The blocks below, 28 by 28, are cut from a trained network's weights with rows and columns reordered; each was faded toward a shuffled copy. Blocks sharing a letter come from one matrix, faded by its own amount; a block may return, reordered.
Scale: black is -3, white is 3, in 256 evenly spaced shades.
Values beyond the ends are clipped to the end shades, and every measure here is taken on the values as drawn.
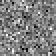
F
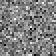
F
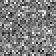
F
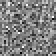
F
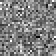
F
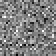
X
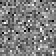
X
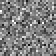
F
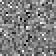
X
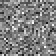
F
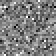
X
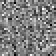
F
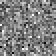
F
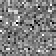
X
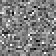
X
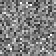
F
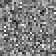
F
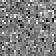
X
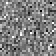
X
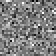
F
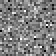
X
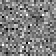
F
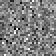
X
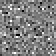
X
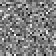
F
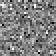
X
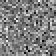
F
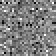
X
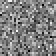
F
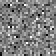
X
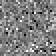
X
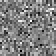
F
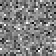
X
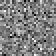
F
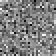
F
